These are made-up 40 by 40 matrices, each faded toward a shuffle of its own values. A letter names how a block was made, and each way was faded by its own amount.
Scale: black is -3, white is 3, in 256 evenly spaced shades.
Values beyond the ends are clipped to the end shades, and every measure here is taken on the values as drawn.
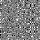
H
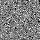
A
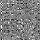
H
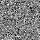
A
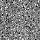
A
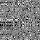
H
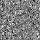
A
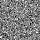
A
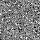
A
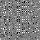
H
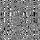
H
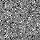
A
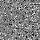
A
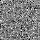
A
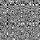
H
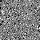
A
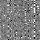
H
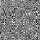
H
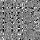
H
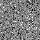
A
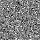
A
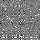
H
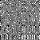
H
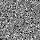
A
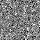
A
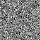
A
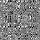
H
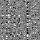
H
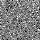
A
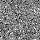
A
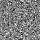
A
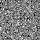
A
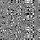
H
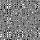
H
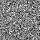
A
